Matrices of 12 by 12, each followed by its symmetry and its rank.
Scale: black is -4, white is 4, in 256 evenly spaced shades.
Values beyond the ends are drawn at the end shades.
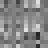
neither, rank two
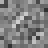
symmetric, full rank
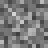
symmetric, full rank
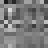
neither, rank two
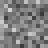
neither, full rank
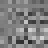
neither, rank two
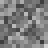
symmetric, full rank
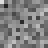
symmetric, full rank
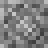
symmetric, full rank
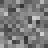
neither, full rank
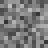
neither, full rank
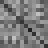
symmetric, full rank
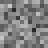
neither, full rank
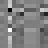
neither, rank two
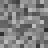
neither, full rank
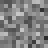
neither, full rank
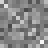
symmetric, full rank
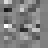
neither, rank two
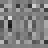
neither, rank two
